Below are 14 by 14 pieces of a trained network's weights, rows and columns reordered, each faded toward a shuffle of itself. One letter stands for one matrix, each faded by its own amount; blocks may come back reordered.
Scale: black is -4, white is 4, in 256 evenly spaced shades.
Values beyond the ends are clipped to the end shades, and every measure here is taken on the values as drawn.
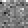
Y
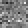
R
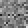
R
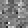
R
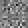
R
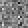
Y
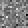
Y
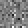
R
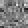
R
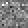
Y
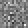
Y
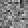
Y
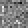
Y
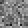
R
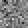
Y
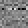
R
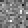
Y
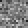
Y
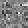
R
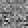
Y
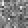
Y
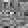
R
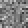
Y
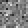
Y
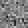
Y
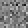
R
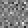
R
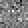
Y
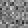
R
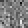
R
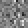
R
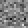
R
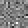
R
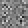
R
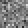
Y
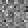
R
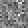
Y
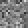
R
